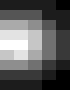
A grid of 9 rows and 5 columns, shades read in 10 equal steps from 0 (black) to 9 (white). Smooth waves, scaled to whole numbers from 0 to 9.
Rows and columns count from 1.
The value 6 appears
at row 3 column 1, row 3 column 2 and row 6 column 3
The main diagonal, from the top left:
1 3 5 4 2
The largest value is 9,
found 2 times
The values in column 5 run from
0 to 2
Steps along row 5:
same down down down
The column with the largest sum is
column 2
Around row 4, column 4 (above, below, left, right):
3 4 7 2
